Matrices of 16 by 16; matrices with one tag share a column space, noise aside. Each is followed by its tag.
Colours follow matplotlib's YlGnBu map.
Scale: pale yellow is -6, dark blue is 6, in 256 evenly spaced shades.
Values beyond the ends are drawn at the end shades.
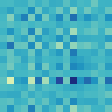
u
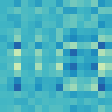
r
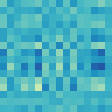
r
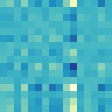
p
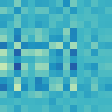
r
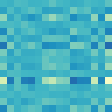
u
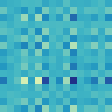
u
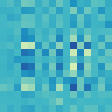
r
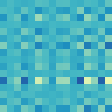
u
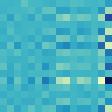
u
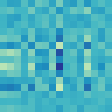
r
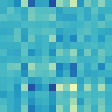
p
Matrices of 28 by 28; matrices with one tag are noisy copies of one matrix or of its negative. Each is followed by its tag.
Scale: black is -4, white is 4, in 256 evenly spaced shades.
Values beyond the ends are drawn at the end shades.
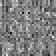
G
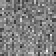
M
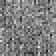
M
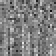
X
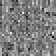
G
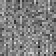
M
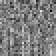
X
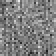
M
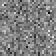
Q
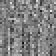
X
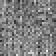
M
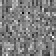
G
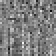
X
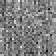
M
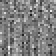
X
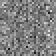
Q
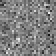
Q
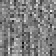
X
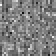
G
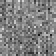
M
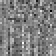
X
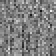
X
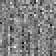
X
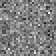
Q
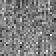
M
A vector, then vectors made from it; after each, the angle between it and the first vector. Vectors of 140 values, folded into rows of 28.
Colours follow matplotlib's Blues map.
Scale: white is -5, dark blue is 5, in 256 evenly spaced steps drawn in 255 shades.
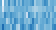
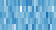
orthogonal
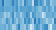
partly opposed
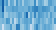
nearly opposite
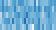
partly opposed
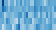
nearly opposite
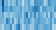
nearly opposite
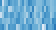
partly aligned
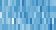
orthogonal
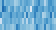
partly opposed
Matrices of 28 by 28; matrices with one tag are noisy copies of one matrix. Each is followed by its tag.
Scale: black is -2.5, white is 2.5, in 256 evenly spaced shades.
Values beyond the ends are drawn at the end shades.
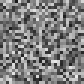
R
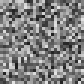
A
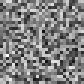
R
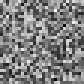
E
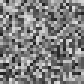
E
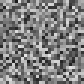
R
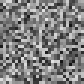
R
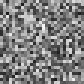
E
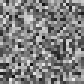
E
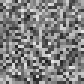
R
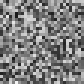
E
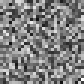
A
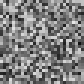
E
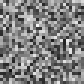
E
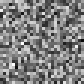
A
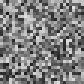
E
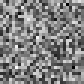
E
